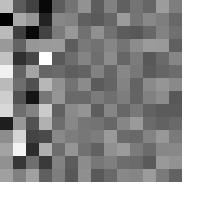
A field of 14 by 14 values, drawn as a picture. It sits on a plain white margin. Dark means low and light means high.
Slope: none. Average level on the scale: 50%. Ninth with the highest average: middle left. Mirror symmetry: none. Seam: vertical, 30% of the way across, the right part calmer.
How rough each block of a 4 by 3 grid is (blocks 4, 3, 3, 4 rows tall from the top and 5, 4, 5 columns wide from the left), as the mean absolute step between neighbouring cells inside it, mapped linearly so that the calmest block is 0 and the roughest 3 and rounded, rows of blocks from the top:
3 0 0 | 3 0 0 | 3 0 0 | 2 0 0
